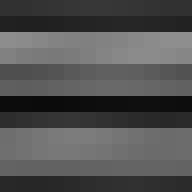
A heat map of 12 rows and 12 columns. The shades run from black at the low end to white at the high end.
On average the colour sits 30% of the way up the scale. The grain runs across in streaks. Stripes running across repeat 2 times from top to bottom.
